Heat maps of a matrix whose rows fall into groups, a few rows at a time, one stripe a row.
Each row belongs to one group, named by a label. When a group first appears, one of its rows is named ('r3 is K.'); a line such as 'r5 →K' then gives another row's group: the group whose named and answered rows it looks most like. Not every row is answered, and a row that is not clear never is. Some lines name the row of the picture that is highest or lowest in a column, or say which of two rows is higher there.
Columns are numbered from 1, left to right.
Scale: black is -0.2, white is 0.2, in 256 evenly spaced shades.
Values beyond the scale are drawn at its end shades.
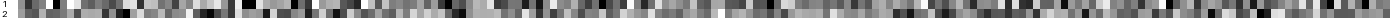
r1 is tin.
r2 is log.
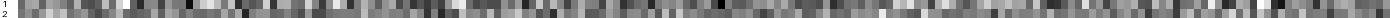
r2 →tin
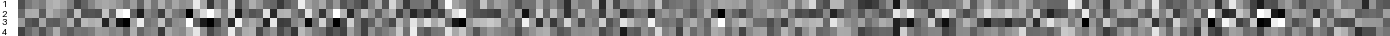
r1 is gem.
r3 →log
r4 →gem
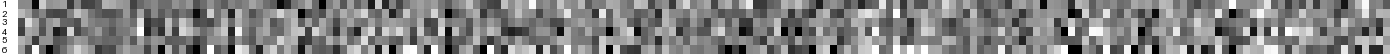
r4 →tin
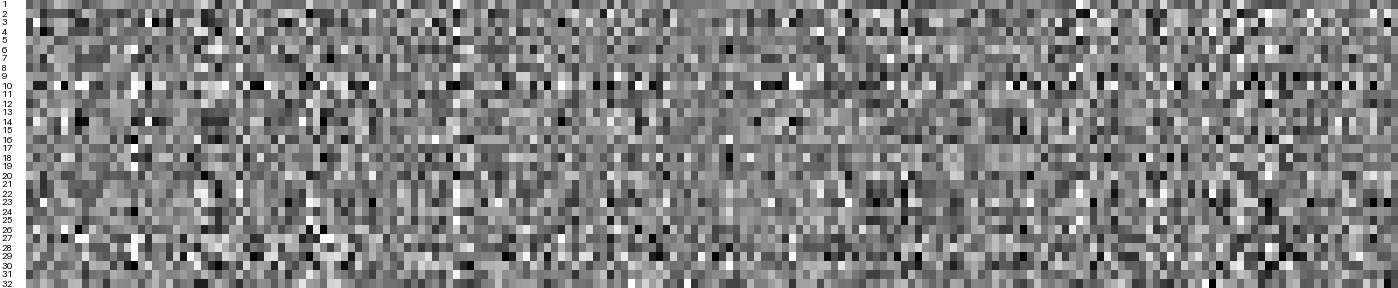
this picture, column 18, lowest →10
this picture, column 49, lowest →10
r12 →gem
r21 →gem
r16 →log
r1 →gem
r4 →gem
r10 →tin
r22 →gem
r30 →log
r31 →gem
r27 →tin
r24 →log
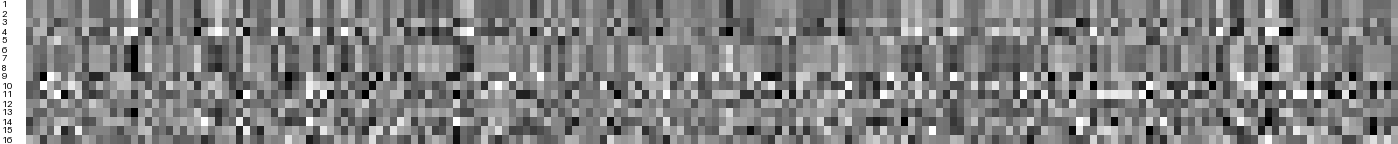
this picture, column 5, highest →11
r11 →tin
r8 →log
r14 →gem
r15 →tin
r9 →tin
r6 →log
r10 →gem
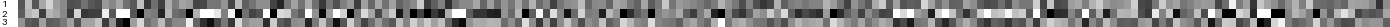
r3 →log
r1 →tin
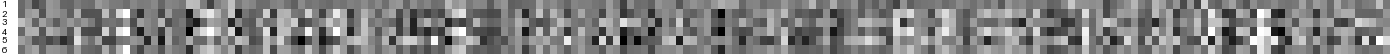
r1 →gem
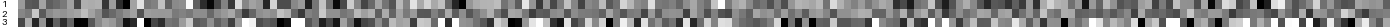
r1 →log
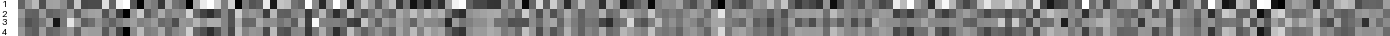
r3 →tin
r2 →log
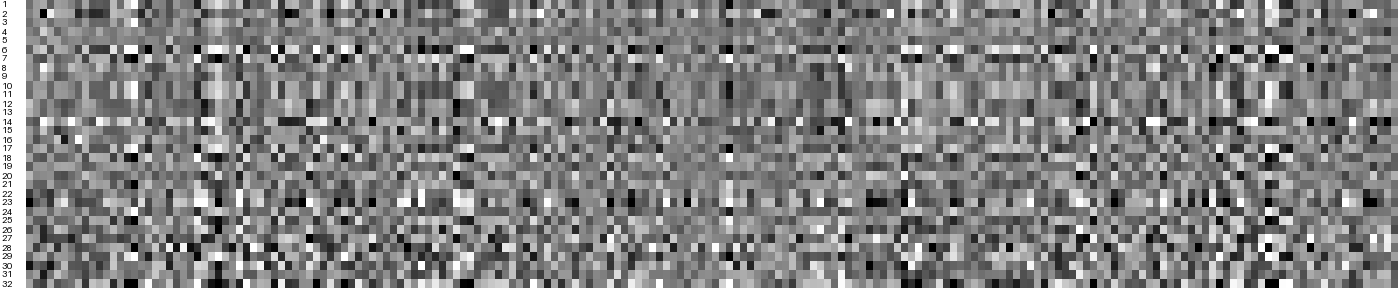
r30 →gem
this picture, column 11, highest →14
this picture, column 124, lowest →14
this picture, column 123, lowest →23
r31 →gem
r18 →log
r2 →tin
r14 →gem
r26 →gem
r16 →tin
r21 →log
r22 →gem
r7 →log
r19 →gem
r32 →log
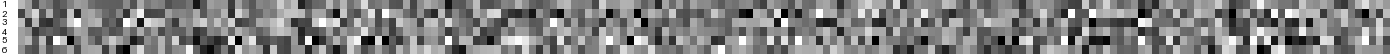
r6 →log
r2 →tin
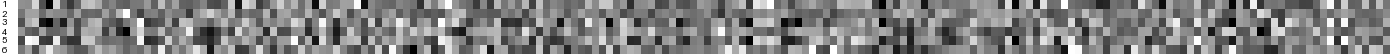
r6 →gem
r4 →log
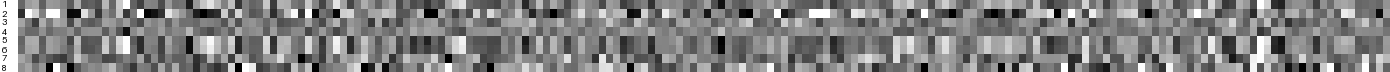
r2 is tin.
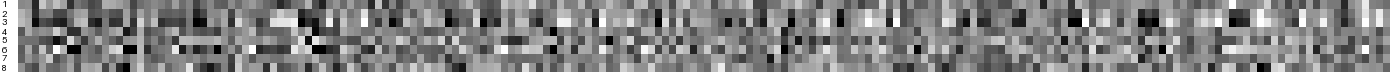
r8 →log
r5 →tin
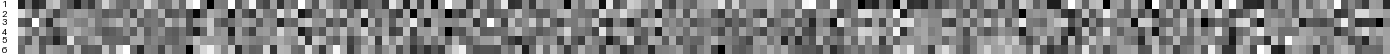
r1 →gem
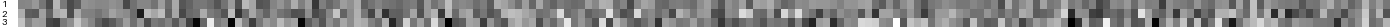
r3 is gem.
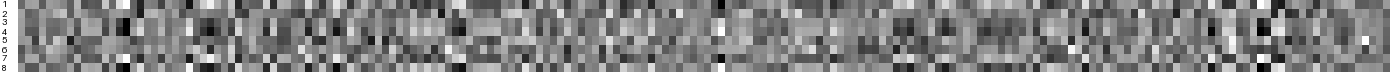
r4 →log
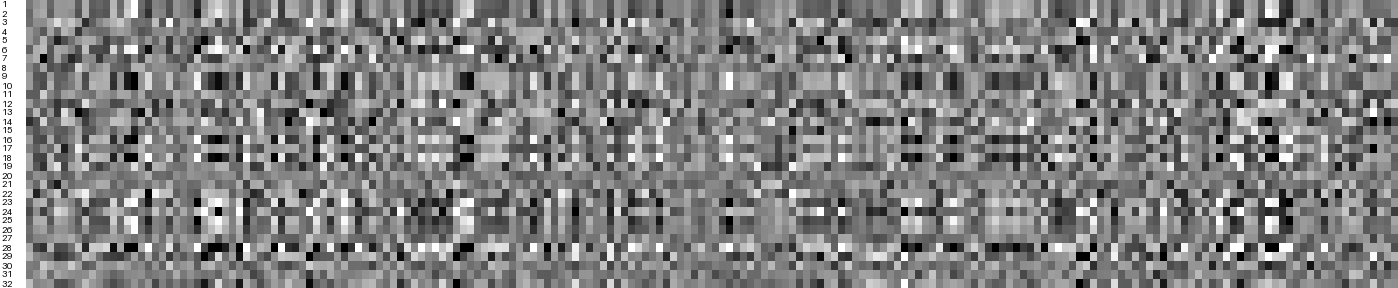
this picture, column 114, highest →24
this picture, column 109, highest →13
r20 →tin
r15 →tin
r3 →gem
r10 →log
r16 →log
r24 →gem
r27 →gem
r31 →tin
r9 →log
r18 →log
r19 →tin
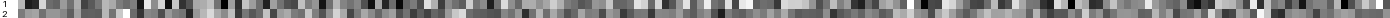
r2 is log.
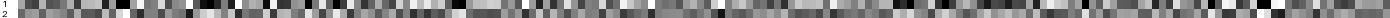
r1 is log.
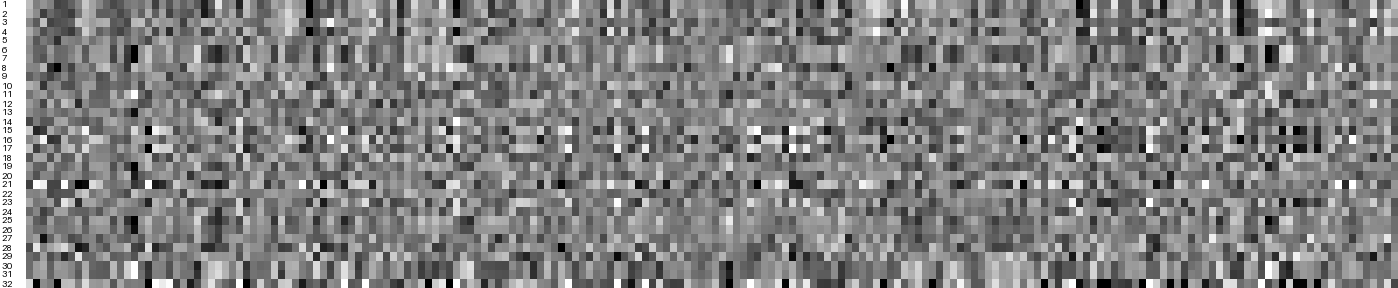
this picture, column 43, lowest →21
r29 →tin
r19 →log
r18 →tin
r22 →tin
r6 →log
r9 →gem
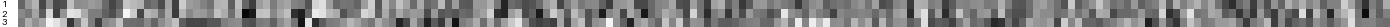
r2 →tin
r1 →tin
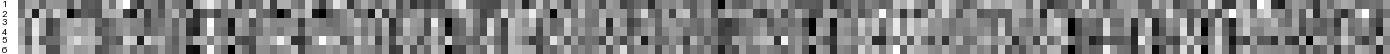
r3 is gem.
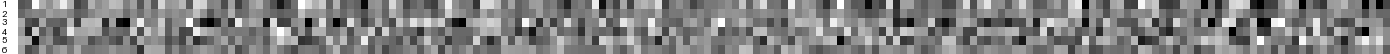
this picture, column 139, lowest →3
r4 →tin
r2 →gem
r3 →log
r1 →gem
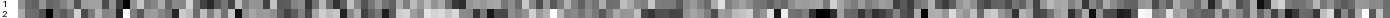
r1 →log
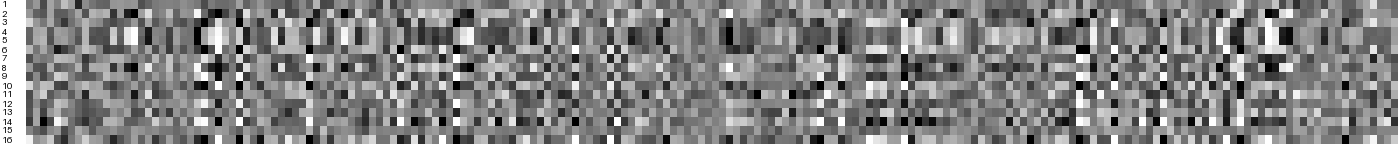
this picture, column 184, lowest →7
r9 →gem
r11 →tin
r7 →gem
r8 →log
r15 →tin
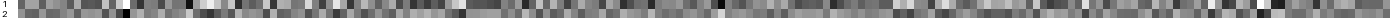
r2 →log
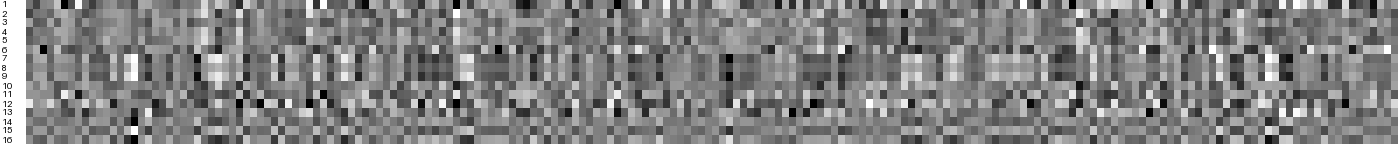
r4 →gem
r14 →log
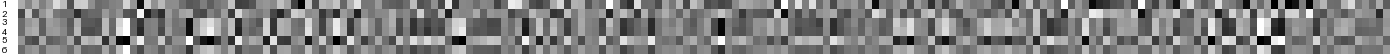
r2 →tin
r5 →log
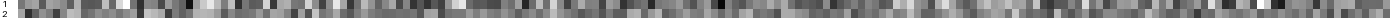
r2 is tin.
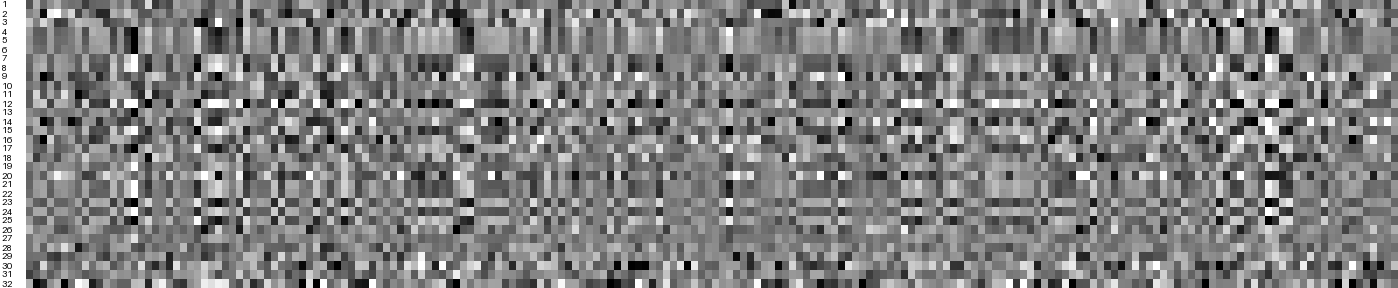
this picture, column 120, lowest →32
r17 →log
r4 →log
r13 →log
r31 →gem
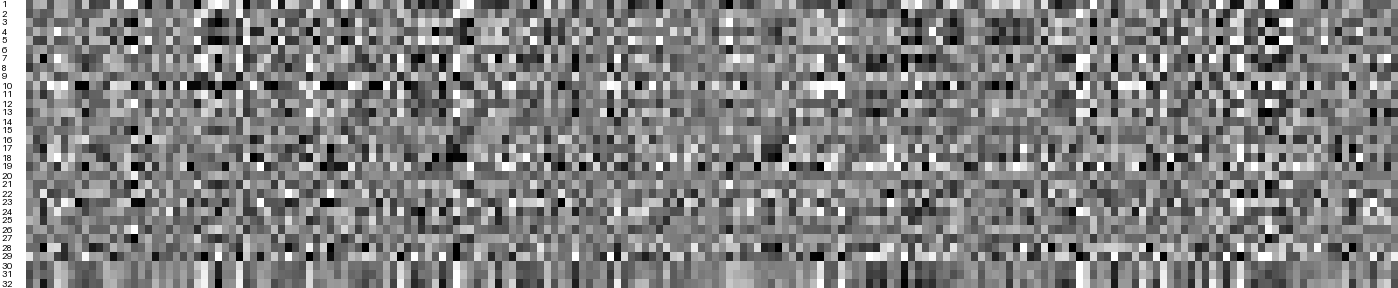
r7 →gem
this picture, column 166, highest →5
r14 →tin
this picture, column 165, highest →23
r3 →log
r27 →log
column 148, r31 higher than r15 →No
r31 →gem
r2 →gem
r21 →log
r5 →log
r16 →tin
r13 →gem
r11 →gem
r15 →log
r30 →gem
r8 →gem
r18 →tin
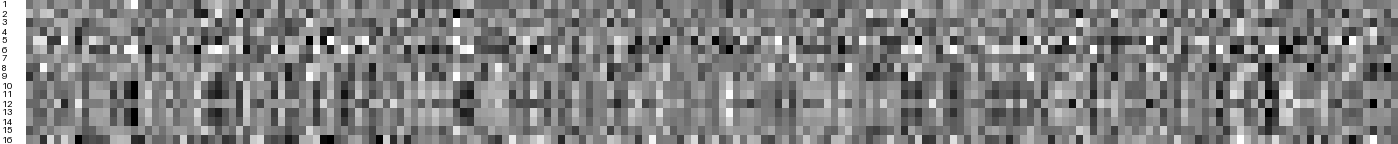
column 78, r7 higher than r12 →Yes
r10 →log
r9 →gem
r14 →log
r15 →gem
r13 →log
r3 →gem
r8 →gem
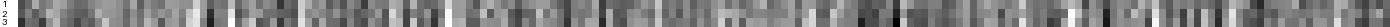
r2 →gem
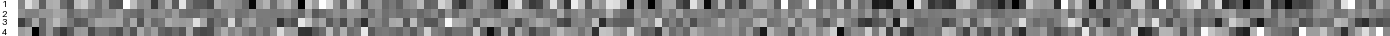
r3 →gem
